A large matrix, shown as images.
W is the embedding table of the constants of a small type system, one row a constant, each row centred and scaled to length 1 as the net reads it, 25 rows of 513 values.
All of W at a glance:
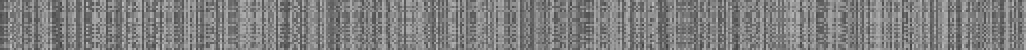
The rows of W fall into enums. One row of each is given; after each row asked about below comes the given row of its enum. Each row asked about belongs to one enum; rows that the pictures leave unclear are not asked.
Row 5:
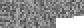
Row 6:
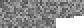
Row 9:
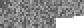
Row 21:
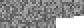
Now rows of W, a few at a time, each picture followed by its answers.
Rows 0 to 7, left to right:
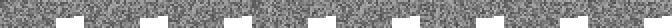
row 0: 6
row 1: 21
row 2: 21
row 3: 9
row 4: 21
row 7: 6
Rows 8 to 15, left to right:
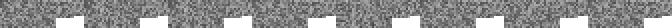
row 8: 6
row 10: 9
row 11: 6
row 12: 5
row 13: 6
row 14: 21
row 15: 6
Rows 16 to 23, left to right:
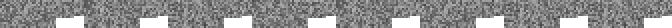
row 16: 21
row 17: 9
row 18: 5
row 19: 6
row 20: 9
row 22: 5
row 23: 5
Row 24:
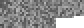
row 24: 9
